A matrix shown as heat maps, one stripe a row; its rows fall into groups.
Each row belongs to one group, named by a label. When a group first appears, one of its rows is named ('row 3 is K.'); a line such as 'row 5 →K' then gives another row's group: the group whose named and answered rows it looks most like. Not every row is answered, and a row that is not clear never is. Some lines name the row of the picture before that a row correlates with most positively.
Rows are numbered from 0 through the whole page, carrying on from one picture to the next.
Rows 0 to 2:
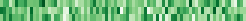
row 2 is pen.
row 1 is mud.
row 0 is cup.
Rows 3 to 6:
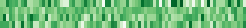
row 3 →pen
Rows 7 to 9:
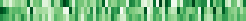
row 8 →mud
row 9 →mud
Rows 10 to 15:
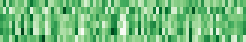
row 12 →mud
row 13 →mud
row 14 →mud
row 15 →cup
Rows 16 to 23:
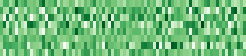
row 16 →cup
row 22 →pen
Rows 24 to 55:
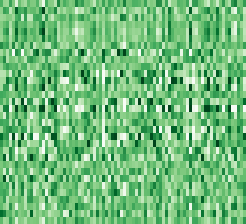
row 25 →cup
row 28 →cup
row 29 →cup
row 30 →mud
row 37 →mud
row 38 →mud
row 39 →cup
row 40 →pen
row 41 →mud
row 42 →pen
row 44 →mud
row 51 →mud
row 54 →mud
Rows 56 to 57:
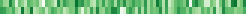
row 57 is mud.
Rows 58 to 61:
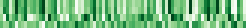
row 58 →cup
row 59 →cup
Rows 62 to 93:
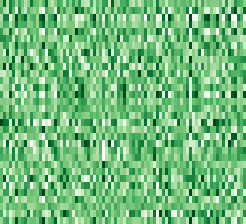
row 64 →cup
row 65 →cup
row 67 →mud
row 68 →cup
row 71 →pen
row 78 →pen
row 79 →mud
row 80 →cup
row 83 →mud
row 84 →mud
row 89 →cup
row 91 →pen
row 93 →cup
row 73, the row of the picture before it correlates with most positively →61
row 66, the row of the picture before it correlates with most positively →61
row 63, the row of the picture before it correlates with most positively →61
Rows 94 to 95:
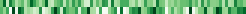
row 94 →pen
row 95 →mud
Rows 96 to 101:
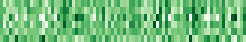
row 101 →cup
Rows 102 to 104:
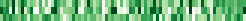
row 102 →mud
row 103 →mud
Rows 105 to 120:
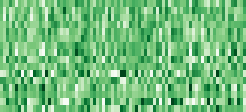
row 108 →mud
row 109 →pen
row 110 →pen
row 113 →pen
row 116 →mud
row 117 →cup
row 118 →cup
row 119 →pen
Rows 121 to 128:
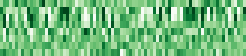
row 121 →cup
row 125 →pen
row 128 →mud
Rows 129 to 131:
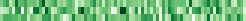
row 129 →cup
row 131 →pen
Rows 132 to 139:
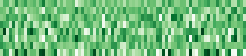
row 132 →cup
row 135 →mud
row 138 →mud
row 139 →cup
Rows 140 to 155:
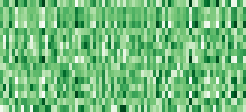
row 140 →cup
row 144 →cup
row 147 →mud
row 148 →cup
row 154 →cup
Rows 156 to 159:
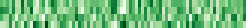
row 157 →mud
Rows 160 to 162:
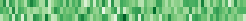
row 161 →mud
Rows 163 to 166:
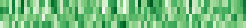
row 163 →mud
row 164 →mud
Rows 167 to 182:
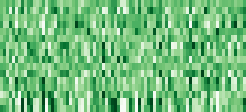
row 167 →mud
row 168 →mud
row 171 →mud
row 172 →cup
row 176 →mud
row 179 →cup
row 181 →mud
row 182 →mud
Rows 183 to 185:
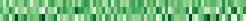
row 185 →cup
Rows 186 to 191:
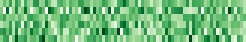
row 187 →pen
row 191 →cup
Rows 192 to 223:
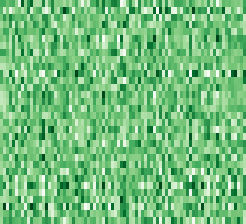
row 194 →pen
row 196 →cup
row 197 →mud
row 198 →mud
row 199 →mud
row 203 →mud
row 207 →mud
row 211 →cup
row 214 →cup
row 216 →pen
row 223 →pen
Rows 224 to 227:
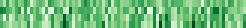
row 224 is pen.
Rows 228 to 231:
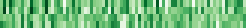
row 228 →pen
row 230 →mud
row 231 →mud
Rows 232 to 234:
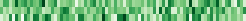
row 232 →cup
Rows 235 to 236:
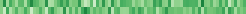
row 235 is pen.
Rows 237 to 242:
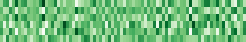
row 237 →cup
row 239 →cup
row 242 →pen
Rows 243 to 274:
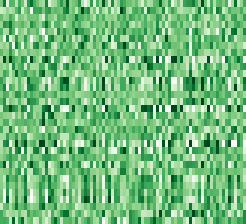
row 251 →pen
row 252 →mud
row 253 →cup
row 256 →cup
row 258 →pen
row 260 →cup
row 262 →pen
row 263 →cup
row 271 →pen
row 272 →cup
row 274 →mud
